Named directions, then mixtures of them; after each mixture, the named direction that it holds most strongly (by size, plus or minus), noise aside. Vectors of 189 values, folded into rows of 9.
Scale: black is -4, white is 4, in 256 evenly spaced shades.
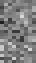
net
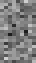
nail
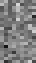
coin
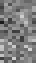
net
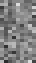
coin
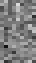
coin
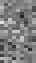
net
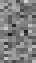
nail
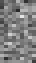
nail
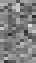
nail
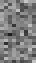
nail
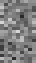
net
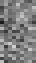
net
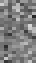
coin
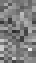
net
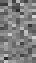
nail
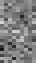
net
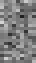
nail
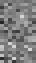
net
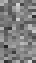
coin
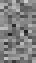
nail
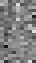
coin
